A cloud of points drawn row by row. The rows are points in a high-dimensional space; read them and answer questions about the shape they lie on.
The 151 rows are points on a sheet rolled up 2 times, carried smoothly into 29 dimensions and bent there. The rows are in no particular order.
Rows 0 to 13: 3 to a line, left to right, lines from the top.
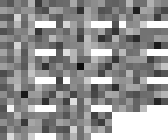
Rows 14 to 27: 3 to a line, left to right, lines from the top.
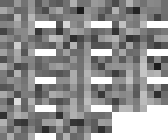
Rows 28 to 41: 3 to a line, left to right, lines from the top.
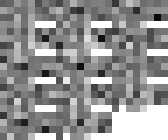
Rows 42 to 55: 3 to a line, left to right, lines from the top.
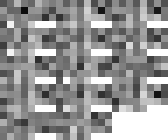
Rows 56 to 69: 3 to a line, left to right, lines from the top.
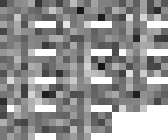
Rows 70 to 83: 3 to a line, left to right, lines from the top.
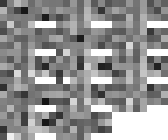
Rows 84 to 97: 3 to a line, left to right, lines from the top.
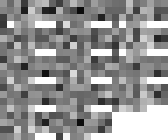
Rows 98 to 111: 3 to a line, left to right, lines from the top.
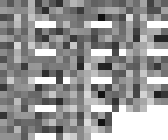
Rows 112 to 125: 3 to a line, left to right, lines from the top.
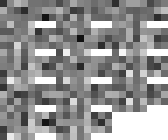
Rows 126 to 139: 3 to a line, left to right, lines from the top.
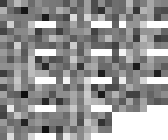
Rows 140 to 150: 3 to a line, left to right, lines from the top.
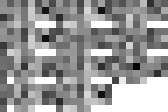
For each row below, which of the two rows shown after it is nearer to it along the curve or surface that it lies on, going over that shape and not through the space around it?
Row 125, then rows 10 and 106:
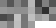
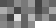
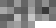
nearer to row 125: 10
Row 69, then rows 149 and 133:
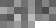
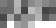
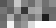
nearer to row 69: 149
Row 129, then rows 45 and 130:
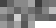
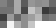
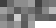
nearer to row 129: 130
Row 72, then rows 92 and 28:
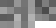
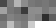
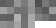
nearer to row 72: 28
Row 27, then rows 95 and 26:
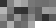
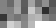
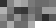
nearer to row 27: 26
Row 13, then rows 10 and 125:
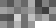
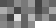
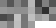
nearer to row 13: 125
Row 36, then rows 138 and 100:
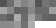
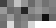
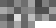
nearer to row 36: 138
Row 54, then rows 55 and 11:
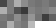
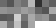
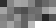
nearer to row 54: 11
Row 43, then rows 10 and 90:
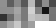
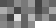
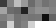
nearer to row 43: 10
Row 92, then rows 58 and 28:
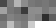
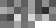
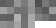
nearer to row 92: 28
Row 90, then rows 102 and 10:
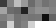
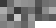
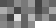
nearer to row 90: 102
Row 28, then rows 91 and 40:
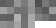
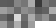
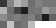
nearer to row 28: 40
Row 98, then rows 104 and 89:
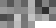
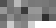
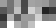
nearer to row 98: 89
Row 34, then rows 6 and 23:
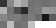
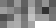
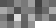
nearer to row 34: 23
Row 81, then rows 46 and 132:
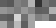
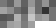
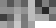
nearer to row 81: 132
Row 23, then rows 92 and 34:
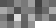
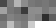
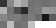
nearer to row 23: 34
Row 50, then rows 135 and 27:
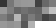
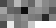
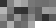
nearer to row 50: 27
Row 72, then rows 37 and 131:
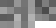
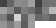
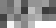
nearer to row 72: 131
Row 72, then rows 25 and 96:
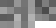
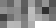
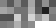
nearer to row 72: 25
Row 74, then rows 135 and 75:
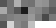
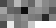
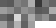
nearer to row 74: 135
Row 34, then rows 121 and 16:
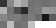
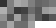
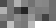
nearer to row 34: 121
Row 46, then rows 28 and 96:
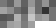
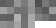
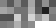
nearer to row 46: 28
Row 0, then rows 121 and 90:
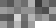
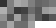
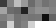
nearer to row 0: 121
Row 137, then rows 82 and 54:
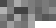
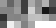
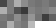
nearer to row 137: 54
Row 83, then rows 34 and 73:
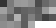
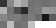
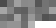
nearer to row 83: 34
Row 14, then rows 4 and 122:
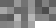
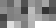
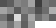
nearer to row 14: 4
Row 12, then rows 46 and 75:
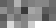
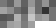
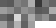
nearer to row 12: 46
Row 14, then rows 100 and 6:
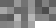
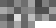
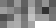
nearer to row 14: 6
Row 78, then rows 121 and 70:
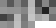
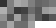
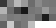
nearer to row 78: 121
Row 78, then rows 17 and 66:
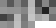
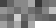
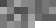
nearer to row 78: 17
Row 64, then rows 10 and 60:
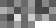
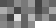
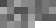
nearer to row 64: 10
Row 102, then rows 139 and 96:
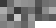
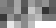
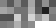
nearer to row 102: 96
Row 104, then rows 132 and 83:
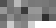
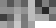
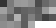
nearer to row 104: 83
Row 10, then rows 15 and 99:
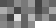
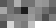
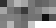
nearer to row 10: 99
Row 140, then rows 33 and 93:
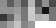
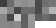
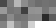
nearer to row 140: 33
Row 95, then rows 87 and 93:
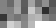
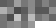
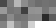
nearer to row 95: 87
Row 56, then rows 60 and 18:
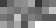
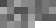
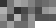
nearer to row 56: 18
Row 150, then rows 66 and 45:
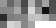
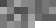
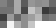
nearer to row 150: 45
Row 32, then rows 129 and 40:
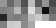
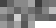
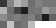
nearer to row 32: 129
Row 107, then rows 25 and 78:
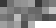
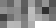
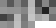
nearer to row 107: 78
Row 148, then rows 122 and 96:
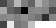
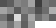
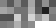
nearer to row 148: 122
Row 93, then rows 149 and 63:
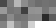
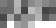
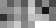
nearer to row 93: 149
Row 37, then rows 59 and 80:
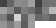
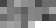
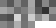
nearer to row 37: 80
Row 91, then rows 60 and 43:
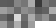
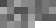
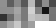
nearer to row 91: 43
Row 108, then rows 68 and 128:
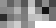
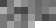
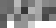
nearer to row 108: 128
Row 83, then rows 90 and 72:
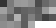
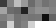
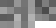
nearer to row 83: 90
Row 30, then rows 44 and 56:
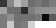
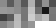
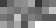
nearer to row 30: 56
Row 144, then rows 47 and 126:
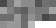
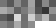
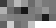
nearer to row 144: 126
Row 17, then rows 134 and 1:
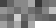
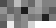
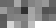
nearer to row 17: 134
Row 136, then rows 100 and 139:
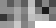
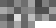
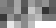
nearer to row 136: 100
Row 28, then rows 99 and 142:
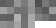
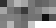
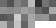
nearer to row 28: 99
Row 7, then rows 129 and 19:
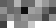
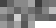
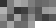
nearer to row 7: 19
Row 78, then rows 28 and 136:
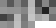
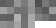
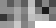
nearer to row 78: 136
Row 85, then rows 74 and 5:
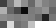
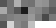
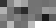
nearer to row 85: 5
